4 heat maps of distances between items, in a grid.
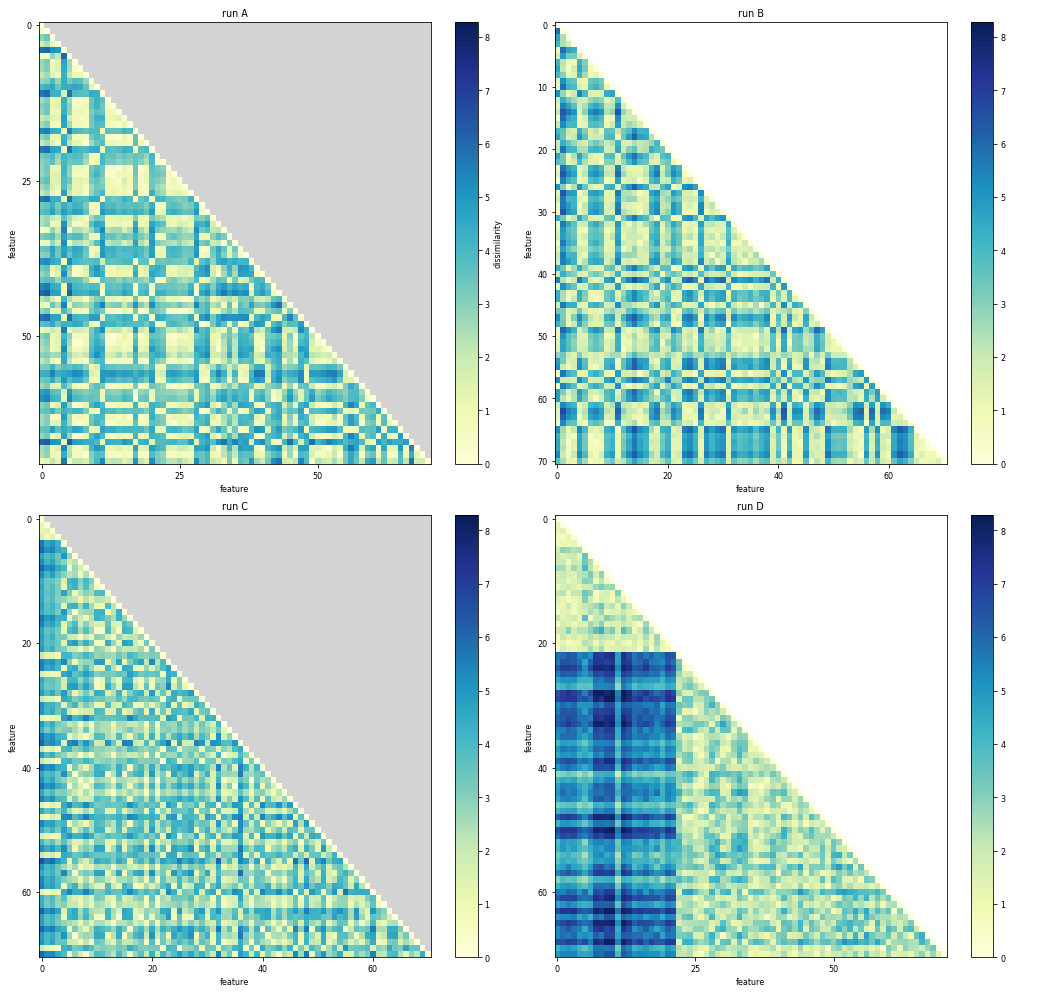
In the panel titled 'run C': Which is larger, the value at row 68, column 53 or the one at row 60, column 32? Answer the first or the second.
the first
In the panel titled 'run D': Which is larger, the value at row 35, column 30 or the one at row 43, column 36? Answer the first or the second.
the first
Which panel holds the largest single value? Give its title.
run D
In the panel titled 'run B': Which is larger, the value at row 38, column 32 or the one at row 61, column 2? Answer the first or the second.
the second
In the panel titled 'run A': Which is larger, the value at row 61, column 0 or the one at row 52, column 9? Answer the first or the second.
the second
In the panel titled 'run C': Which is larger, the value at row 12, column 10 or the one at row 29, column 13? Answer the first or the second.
the first
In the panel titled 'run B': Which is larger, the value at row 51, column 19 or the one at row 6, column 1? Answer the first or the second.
the second
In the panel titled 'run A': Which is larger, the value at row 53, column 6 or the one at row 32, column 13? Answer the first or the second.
the first
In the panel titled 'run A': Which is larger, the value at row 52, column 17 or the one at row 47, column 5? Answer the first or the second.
the second
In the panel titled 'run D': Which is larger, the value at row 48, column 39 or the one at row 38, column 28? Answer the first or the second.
the second
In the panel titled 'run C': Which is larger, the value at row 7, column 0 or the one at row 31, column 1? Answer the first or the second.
the first
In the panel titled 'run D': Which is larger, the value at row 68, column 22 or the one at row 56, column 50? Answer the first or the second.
the second
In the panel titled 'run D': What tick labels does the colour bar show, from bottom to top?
0, 1, 2, 3, 4, 5, 6, 7, 8
